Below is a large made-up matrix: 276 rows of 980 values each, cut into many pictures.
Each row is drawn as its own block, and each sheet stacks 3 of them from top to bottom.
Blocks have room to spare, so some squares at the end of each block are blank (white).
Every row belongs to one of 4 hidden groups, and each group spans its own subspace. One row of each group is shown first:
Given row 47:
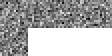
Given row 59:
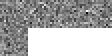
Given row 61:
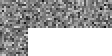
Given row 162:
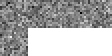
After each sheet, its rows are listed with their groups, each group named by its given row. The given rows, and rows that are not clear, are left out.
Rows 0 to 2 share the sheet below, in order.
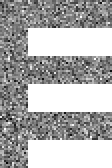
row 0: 61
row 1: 59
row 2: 162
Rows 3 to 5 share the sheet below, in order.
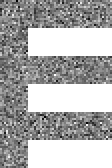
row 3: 47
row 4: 61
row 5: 59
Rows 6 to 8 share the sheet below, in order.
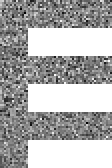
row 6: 47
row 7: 61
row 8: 59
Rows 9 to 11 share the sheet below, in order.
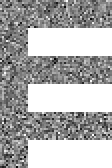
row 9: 162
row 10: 162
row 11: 61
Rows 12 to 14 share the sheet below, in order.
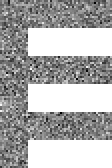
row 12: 59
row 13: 59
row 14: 162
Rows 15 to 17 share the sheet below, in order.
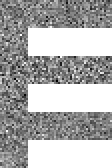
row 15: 162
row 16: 162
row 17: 59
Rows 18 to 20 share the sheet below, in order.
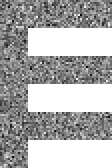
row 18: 162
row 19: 59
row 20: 61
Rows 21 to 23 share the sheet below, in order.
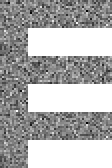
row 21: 59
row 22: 162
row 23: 59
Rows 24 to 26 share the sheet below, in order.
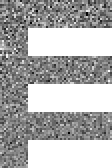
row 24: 59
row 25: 162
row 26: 47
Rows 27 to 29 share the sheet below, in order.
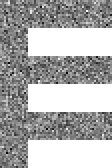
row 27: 59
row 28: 162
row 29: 162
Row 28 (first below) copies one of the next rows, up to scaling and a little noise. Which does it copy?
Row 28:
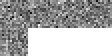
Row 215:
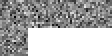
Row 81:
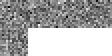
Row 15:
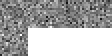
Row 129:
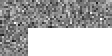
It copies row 81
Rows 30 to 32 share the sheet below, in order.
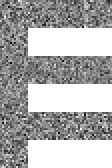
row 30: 162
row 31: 162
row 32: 61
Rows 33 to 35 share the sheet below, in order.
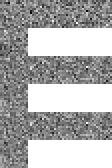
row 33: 59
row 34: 59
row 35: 59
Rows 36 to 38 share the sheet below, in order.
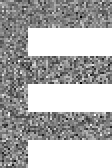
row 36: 61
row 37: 162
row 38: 59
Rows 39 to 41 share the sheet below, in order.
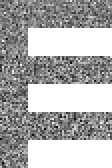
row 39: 47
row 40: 47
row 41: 47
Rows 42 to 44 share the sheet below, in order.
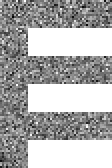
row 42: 47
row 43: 47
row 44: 59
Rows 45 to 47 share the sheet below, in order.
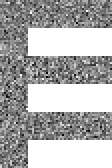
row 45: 59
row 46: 162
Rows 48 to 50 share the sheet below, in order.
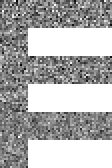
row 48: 47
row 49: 47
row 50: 162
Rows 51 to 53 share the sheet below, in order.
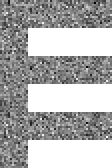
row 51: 59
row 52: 59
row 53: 59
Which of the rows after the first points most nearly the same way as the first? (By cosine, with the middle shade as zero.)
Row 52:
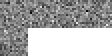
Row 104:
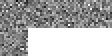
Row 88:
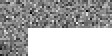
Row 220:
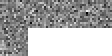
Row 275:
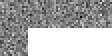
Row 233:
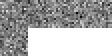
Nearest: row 88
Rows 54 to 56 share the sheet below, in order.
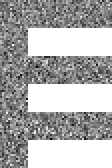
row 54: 61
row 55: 162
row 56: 162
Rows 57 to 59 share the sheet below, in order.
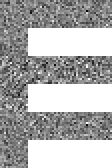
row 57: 59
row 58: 162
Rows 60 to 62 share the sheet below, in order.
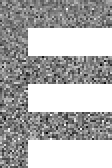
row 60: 162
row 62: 162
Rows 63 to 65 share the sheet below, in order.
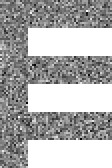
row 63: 59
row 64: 162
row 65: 162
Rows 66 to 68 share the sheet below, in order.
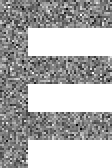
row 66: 162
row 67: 162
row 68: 61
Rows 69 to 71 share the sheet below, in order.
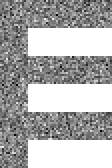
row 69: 61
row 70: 47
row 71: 162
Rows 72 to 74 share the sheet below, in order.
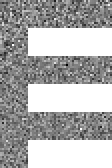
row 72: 61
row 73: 162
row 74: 61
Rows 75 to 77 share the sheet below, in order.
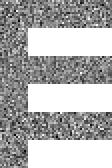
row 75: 47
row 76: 61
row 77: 162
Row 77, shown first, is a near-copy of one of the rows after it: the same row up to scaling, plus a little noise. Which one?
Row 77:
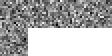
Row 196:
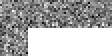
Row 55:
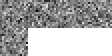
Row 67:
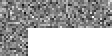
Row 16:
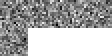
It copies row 16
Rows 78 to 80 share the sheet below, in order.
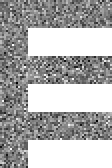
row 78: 61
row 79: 61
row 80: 162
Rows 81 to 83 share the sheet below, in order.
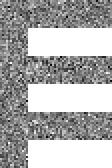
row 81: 162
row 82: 162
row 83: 162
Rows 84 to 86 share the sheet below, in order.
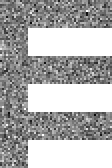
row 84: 59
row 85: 47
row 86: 59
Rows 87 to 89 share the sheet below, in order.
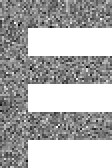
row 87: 162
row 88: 59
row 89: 162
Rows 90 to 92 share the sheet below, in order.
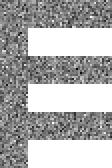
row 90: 47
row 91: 61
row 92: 47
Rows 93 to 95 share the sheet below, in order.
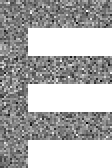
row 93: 59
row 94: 47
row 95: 59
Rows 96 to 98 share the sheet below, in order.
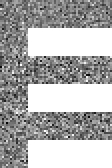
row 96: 47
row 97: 47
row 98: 61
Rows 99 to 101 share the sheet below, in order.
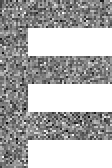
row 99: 47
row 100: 47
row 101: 61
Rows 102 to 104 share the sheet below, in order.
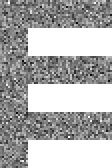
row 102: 59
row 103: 162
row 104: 61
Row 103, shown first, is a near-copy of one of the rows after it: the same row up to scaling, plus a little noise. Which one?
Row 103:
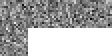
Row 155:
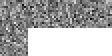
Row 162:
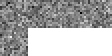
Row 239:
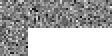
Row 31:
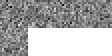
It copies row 155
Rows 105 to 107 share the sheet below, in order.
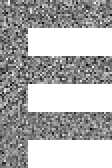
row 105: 59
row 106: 47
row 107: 47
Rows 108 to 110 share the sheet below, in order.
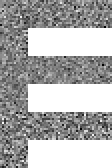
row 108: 61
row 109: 162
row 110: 61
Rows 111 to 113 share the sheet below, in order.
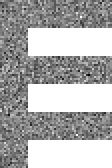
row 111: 61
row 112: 47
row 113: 59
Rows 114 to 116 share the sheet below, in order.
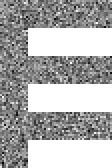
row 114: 61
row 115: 47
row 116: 47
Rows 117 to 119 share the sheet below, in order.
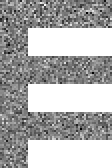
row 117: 59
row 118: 162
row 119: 61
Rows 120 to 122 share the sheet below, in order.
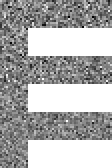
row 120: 162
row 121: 59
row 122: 162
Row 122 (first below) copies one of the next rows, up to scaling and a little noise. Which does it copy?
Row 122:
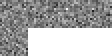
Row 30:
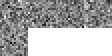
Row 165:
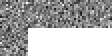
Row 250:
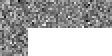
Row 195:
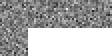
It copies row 195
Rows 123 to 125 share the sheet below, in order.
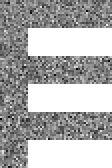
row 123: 59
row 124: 61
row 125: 162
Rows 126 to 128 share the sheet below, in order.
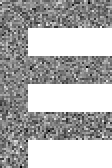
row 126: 162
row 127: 59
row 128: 162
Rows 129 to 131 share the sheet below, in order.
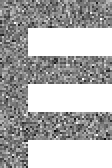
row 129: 162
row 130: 162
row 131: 61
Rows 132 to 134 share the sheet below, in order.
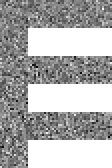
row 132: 162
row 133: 162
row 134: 162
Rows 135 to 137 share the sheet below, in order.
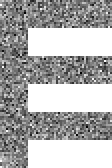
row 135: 47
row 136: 61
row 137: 59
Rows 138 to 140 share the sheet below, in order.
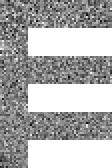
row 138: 59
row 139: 47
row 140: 59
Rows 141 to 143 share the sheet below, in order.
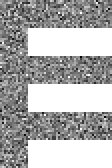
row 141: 162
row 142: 47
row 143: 61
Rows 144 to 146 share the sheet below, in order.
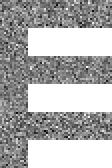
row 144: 162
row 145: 59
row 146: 61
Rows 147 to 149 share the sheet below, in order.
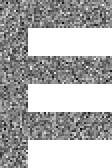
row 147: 47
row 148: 59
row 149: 61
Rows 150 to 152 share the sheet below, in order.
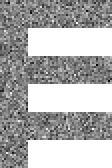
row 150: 59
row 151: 162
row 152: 162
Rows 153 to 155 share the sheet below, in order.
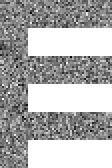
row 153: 59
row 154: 47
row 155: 162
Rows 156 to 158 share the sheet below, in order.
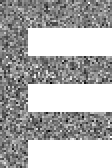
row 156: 162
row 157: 162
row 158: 162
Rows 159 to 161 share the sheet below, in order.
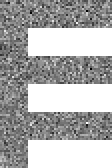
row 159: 59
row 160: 162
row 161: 59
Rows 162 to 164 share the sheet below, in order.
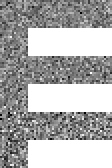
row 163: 47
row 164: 162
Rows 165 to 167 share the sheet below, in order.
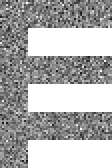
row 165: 162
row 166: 61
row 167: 61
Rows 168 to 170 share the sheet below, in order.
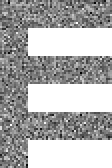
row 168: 59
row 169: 61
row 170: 162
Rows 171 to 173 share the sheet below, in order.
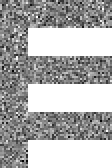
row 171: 162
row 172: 47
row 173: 61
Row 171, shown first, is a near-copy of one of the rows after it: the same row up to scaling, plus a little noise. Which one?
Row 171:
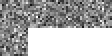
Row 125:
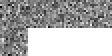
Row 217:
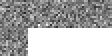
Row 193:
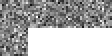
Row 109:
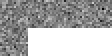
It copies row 193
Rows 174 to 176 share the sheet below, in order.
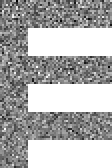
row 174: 47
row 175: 162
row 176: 162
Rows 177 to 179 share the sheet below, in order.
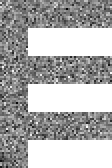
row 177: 162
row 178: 47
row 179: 59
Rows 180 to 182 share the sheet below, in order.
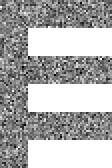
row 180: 162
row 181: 61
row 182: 47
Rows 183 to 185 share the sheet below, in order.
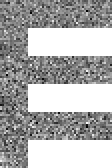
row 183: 59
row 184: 59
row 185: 59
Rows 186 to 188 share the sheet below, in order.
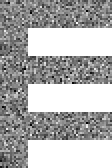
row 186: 59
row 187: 47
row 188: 59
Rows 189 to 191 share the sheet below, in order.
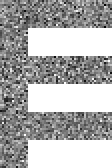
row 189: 61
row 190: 61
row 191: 61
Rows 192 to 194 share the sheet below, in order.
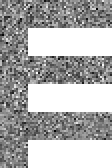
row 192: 162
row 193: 162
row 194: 61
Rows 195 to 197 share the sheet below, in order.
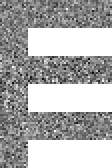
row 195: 162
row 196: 162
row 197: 61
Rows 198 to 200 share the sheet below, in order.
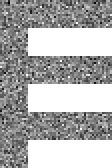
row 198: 59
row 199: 47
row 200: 61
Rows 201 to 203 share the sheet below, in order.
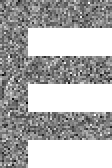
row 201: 162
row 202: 162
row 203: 59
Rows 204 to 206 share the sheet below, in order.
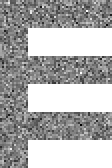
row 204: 59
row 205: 61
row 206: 162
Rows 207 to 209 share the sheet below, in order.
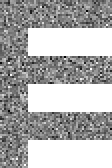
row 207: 59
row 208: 162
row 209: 47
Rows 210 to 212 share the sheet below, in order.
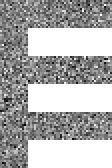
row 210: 61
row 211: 61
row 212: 47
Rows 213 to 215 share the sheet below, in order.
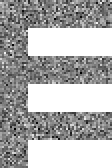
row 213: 61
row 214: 61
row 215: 162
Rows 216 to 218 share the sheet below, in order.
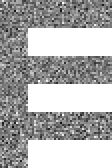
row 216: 47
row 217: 162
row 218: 47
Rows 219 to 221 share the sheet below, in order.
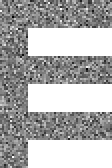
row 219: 47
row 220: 59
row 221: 61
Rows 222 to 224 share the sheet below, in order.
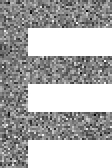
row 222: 59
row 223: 61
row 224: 59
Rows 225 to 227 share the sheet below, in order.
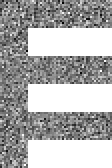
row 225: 47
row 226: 61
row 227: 47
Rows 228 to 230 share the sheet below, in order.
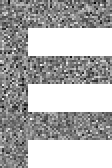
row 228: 59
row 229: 47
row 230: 162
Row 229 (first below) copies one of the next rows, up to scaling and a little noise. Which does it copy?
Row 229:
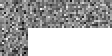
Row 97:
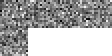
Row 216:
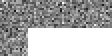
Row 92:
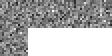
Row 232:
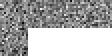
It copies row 232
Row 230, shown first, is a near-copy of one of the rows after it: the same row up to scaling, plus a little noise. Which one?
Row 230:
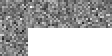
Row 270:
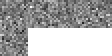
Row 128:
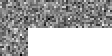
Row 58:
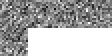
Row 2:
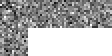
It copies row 270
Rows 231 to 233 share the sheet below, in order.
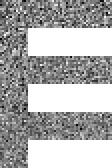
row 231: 47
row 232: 47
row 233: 61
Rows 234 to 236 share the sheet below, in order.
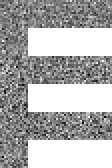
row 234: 47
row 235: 47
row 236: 61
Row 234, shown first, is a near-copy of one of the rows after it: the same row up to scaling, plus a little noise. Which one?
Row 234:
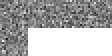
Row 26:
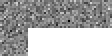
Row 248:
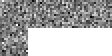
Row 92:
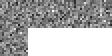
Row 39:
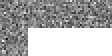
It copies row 39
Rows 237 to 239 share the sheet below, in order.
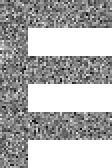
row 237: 59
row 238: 47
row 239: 162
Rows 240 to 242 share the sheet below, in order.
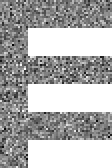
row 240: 61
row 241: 47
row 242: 162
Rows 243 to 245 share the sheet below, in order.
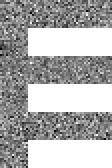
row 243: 59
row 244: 162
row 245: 61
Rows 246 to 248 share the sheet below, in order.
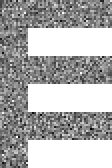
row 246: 47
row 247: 61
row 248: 47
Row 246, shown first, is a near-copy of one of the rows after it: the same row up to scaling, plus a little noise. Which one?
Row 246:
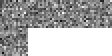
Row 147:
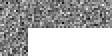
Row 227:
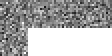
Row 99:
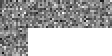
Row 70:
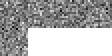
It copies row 99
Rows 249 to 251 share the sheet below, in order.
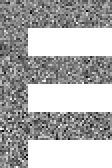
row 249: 59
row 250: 162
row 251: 162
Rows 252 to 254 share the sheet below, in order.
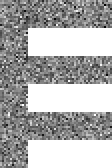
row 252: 61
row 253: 61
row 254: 59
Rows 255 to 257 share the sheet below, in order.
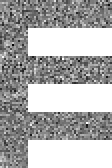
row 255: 61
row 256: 47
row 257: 59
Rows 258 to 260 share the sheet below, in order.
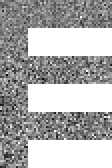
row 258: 61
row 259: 59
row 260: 61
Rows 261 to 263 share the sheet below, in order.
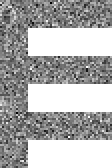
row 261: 162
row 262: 59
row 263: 61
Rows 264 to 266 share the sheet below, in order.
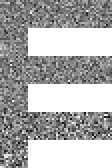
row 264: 59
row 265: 61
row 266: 61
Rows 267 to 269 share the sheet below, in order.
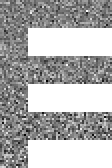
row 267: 59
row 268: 162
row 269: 61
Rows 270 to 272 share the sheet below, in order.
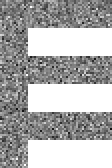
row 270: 162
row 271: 47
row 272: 47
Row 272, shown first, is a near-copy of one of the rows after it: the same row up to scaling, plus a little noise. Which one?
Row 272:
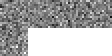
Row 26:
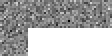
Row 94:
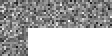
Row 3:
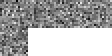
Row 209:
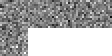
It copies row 209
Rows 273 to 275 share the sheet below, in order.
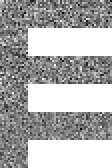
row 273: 47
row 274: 162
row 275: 61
